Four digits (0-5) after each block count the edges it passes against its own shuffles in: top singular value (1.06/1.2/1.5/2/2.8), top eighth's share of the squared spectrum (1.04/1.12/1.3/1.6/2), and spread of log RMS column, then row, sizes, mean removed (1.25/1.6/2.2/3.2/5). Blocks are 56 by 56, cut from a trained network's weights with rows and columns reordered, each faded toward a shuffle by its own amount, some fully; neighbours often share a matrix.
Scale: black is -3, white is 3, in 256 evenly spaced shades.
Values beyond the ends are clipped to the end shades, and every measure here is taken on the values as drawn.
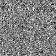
2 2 0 1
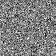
0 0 0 0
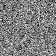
0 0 0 0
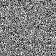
1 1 0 0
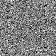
2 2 1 0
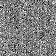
1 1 0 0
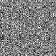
3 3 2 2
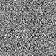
3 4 0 2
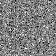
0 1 0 0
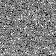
0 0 0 0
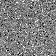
0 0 0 0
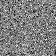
0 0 0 0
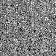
1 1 0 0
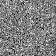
0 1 1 0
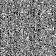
2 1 0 1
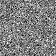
0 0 0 0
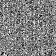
2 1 0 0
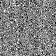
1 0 0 0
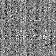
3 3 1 2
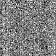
2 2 0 1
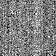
3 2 1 2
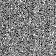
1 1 0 0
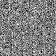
1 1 0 0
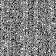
2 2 0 1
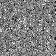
0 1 0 0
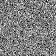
1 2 0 0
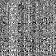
3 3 0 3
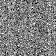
1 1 0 0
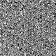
1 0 0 0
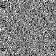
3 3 2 1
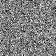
1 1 0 0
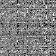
3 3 3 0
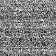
3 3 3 0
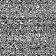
2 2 2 0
